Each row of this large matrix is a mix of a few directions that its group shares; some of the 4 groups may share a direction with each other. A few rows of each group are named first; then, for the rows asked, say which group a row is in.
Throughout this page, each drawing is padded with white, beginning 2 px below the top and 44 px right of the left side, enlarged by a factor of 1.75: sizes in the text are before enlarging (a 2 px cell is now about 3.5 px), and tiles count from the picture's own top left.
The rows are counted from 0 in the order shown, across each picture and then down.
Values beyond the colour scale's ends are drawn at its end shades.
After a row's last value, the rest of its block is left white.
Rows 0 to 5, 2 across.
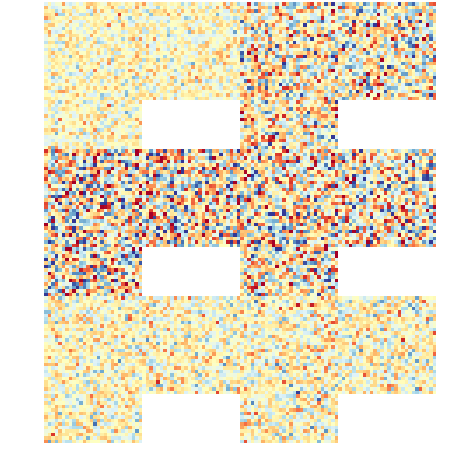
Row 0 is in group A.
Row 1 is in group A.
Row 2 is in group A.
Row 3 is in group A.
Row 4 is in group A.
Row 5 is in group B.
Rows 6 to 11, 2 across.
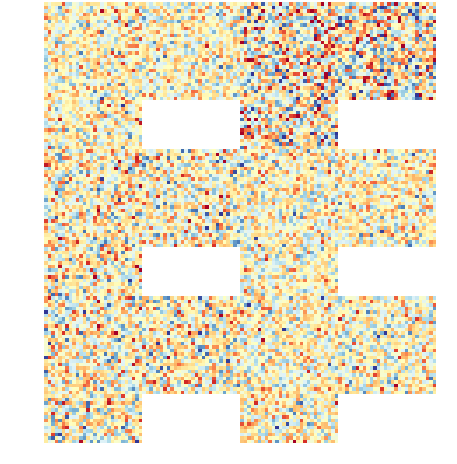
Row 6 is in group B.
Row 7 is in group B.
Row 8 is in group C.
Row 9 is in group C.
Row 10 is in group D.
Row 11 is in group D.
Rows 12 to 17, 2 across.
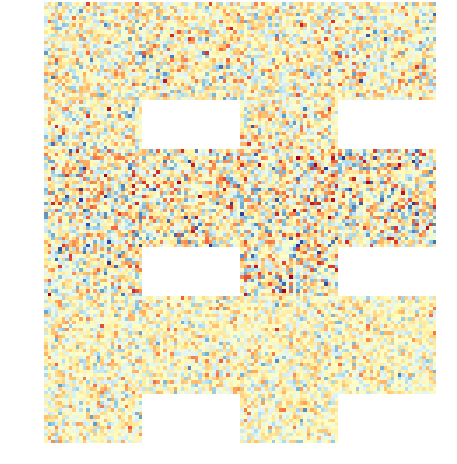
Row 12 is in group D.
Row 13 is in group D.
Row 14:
C
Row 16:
C
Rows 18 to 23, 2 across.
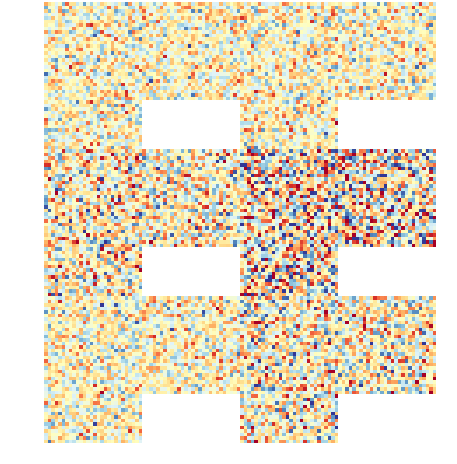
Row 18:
B
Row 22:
B
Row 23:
B
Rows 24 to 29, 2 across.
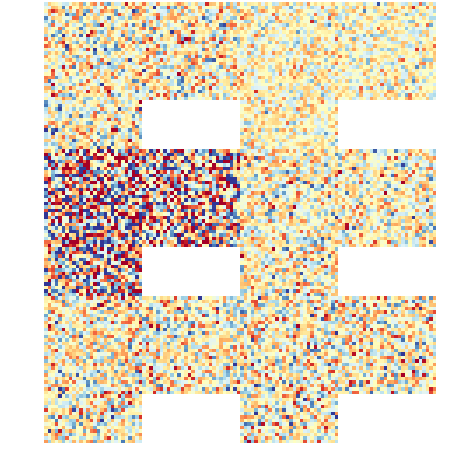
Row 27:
B
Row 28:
A
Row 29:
C
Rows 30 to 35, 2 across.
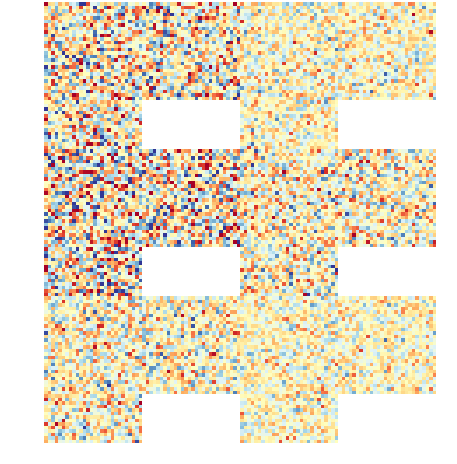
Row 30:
B
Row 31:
A
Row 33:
A
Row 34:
D
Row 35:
B
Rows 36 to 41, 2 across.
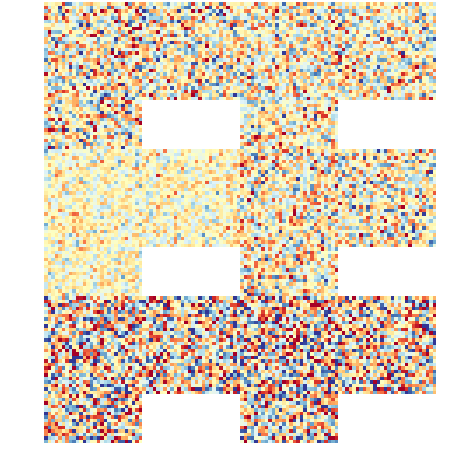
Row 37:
D
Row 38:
A
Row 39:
C
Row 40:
B
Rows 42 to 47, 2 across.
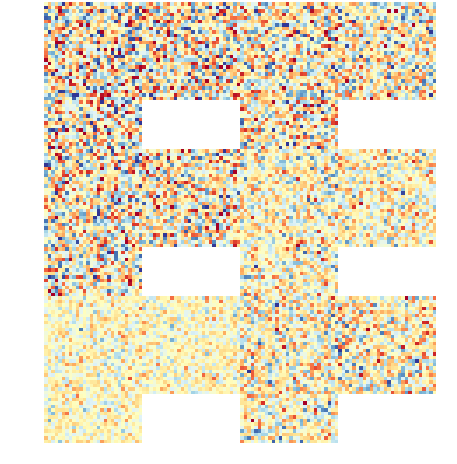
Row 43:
B
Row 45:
B
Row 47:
D
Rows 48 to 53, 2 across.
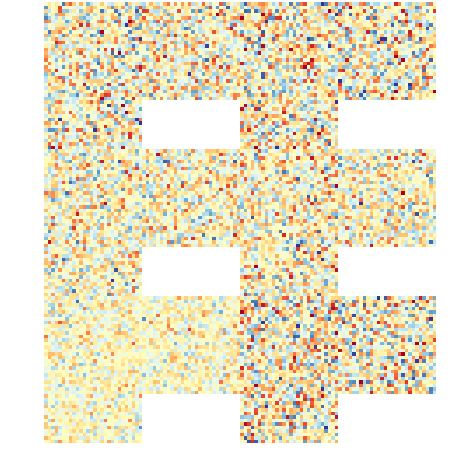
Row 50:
A
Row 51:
B
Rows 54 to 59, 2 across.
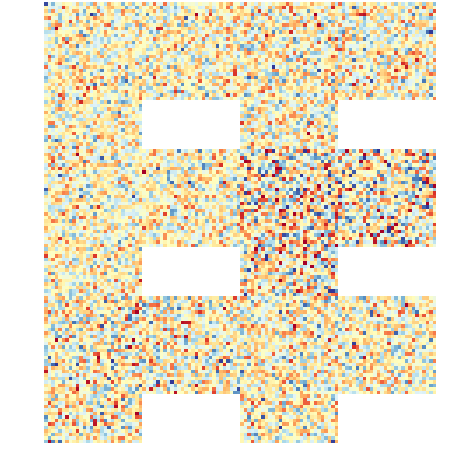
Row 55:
A
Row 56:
B
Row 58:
A
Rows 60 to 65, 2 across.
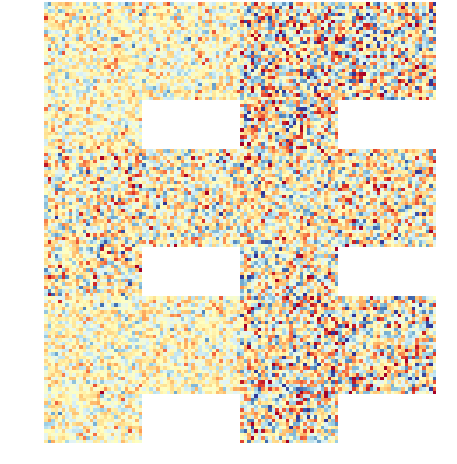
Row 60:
D
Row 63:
D
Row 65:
A
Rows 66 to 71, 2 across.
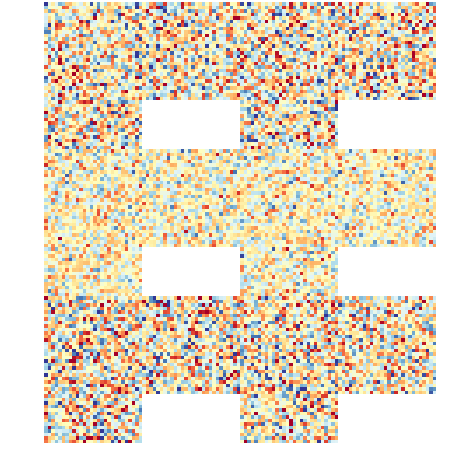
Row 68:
C
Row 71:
C
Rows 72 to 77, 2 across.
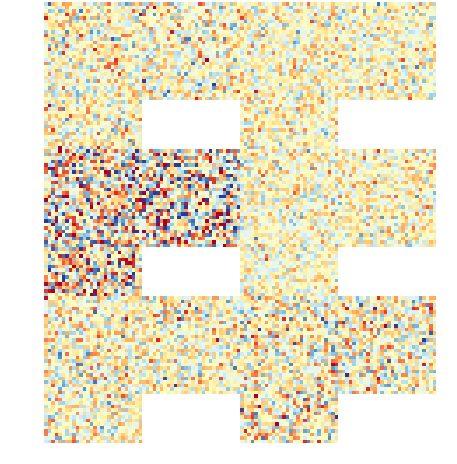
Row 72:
D
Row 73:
C
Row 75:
C
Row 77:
A
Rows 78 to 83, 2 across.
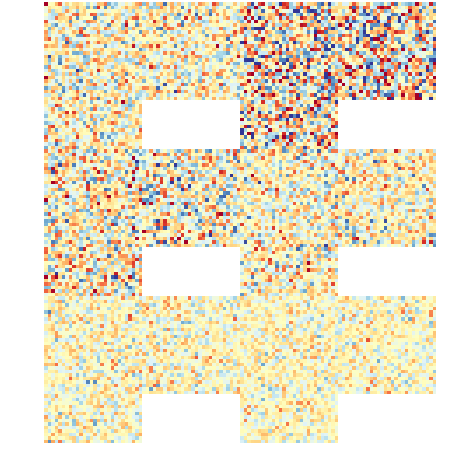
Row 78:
A
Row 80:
D
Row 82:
A
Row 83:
D
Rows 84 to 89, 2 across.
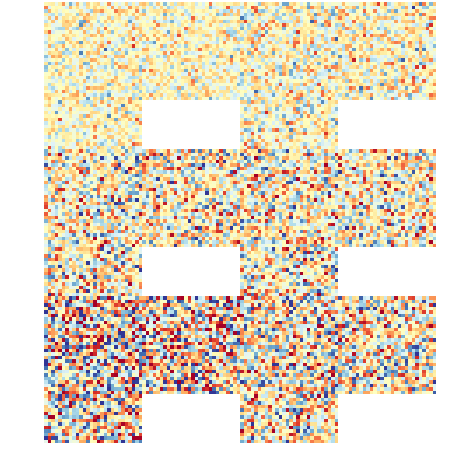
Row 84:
C
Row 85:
C
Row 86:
B
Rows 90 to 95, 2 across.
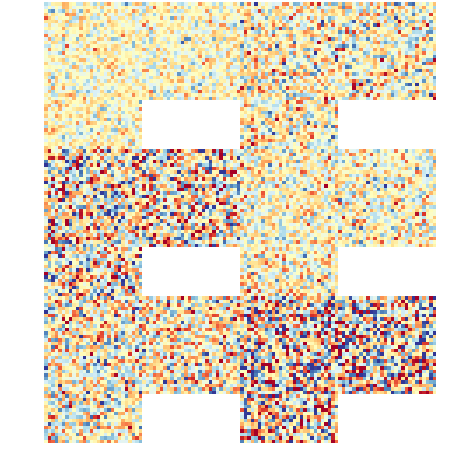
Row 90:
D
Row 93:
D
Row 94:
C
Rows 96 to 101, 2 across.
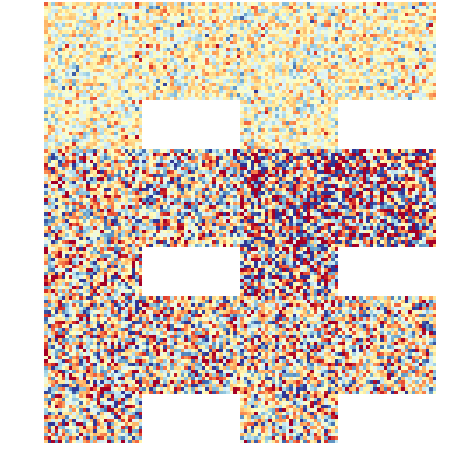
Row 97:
C
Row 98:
D
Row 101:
C
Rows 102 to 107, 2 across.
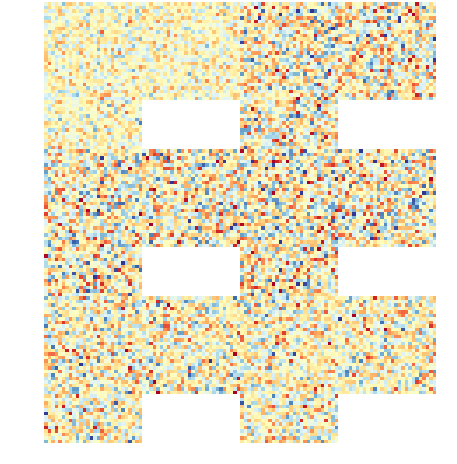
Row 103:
B
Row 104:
B
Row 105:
A
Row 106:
B
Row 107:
B
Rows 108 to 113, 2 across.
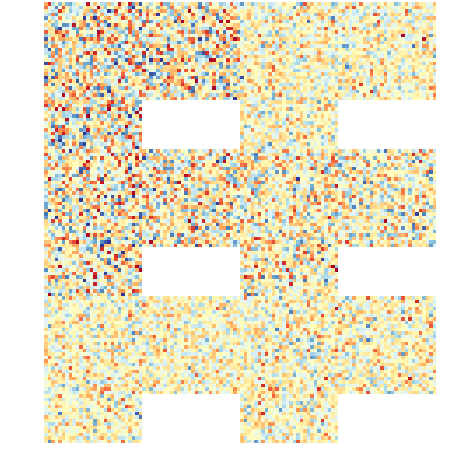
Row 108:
D
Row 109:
A
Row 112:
C
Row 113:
D
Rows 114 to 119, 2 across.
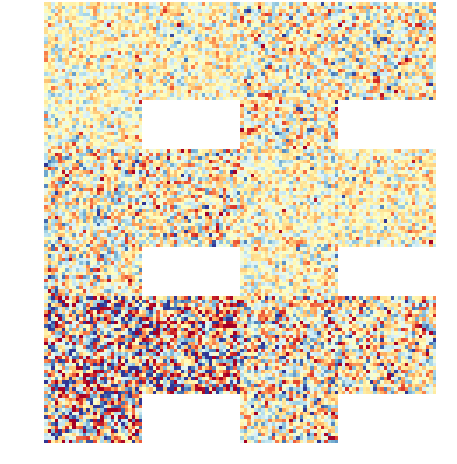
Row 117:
A
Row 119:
C
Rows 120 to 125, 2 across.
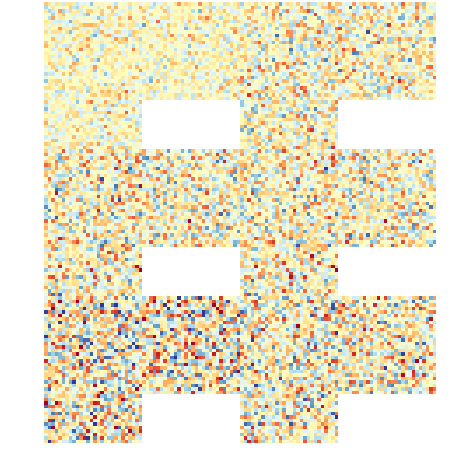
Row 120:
B
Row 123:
B
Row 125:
C
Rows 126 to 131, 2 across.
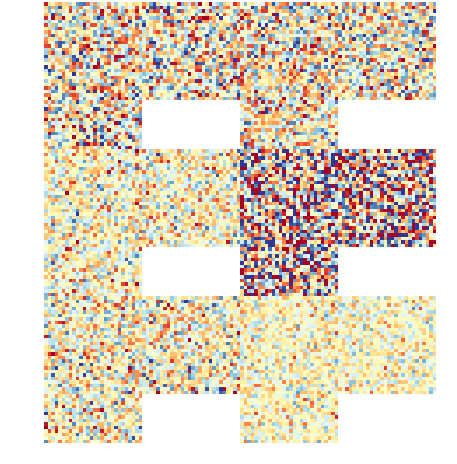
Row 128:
A
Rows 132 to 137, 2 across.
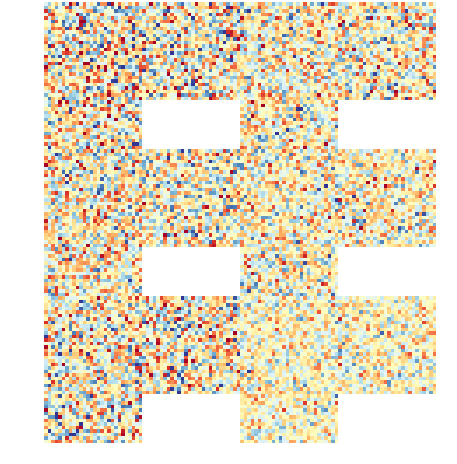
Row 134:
C
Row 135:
D
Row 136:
A
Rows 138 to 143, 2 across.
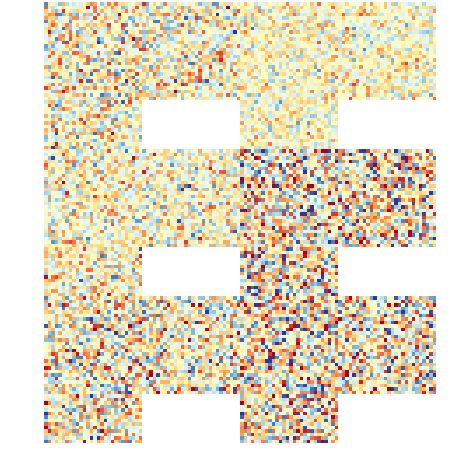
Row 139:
A
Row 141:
D
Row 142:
B
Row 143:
B
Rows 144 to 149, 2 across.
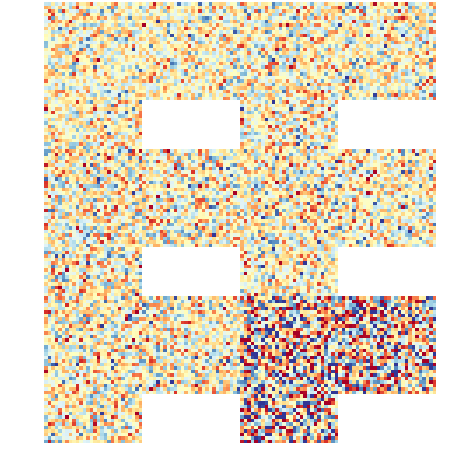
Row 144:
B
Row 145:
B
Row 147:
D
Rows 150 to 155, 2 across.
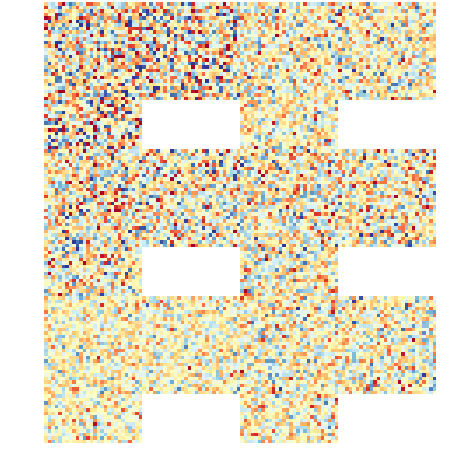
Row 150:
A
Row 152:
D
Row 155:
A
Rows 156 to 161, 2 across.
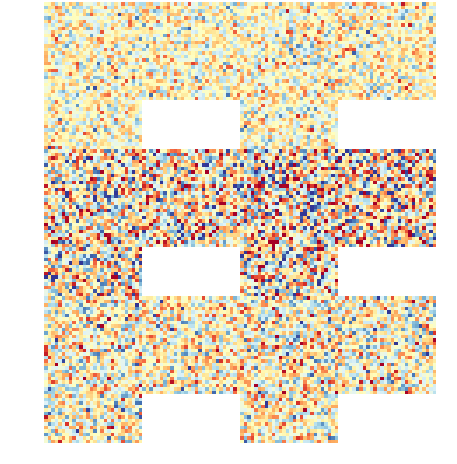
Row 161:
C
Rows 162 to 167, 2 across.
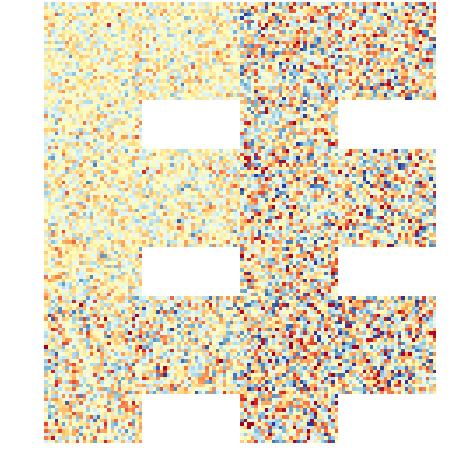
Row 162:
A
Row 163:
C
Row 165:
B
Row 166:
D
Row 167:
D
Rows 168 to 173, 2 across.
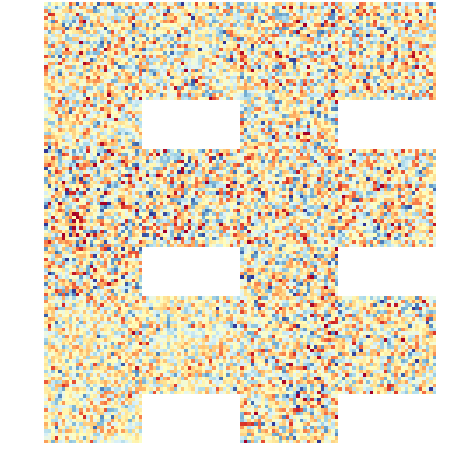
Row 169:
A
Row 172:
A
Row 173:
B
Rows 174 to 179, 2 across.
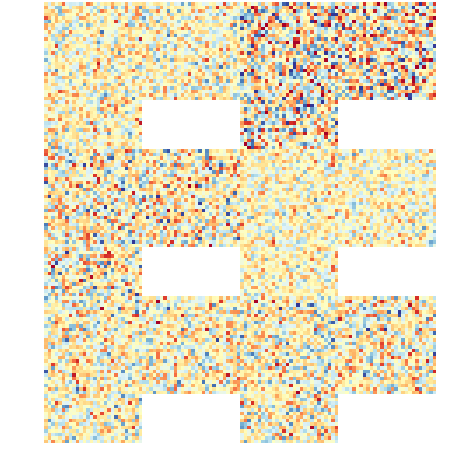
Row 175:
C
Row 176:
D
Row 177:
A
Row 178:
A
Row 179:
B
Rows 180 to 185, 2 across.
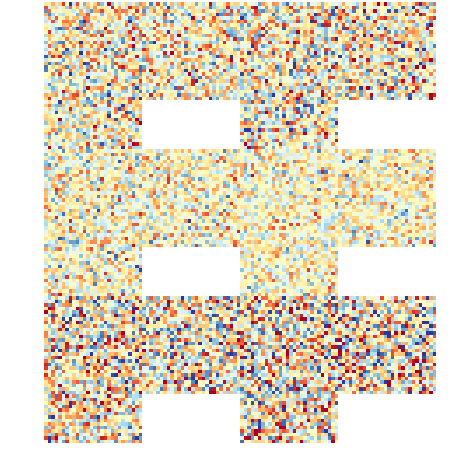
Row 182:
B
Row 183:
A
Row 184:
C
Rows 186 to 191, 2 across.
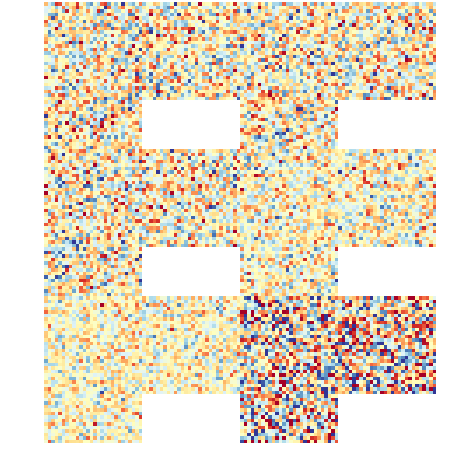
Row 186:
A
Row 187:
D
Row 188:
D
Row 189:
B
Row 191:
A
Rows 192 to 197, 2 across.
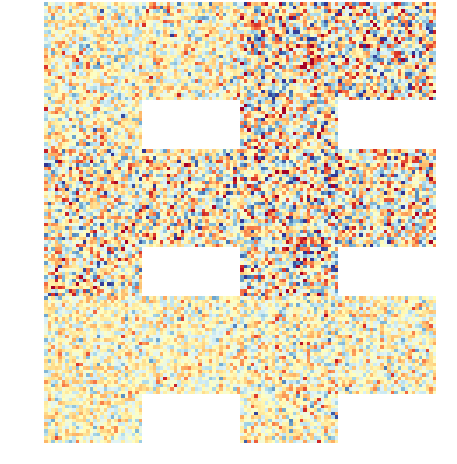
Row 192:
B
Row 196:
A
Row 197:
C
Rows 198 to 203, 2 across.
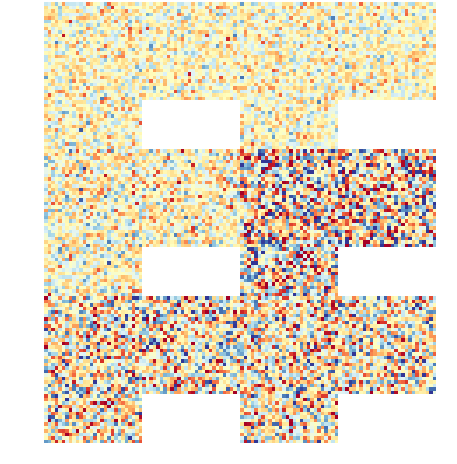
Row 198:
A
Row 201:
D
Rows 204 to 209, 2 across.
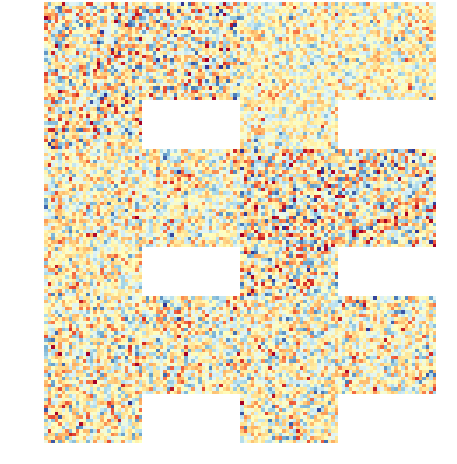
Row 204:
C
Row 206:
A
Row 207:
A
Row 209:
B
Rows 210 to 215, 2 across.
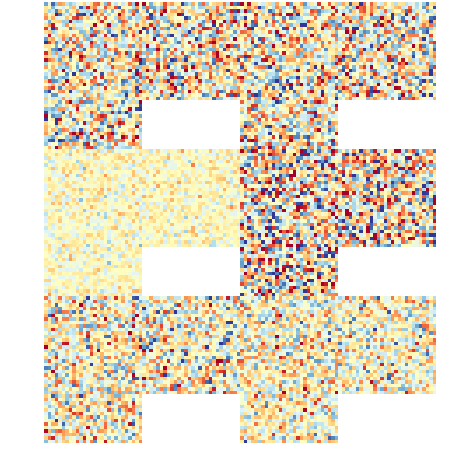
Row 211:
A
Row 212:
C
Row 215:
C
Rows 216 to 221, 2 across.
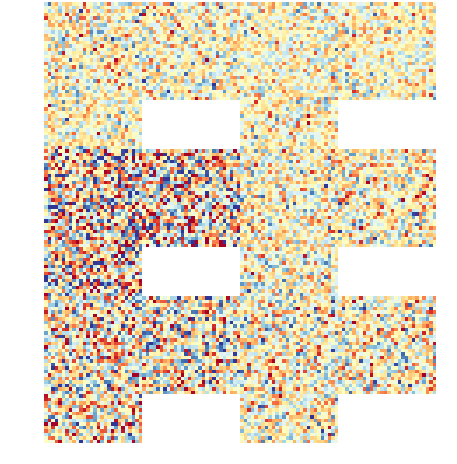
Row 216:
D
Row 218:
B
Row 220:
D
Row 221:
A
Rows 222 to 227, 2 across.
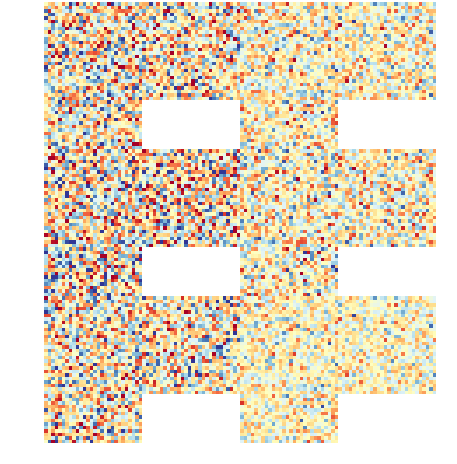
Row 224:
D
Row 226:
A
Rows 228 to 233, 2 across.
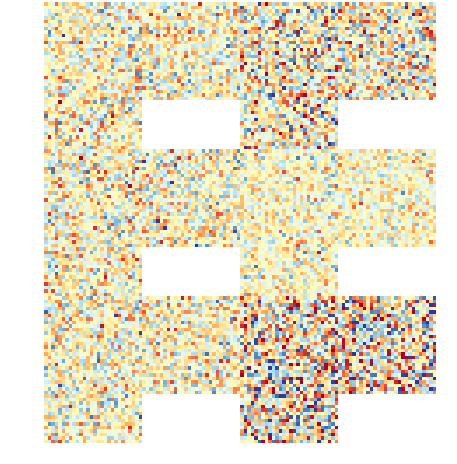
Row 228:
A
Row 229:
C
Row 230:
D
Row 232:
C
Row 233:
A
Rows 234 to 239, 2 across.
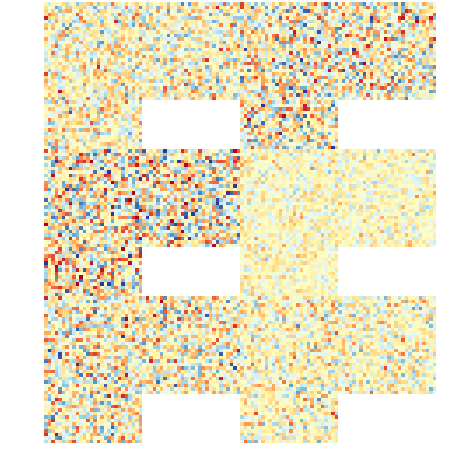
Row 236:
A
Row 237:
C
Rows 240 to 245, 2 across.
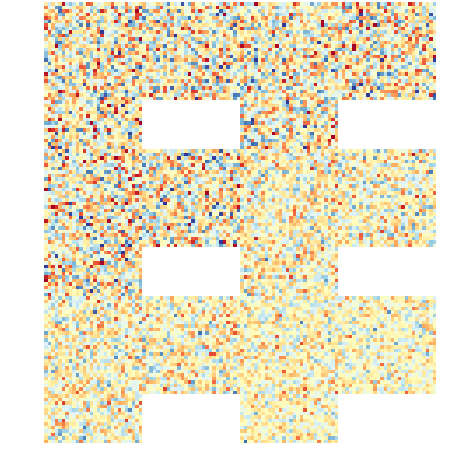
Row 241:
A
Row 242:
B
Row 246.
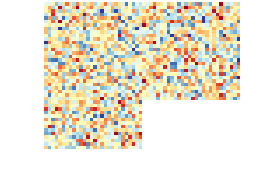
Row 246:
B
